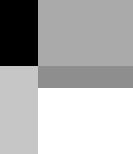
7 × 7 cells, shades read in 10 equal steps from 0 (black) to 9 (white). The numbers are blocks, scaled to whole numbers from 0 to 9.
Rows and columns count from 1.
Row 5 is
7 7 9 9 9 9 9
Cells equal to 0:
6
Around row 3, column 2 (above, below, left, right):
0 7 0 6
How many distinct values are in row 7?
2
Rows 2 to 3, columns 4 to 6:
6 6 6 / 6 6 6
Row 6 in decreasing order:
9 9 9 9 9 7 7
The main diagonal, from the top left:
0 0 6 5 9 9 9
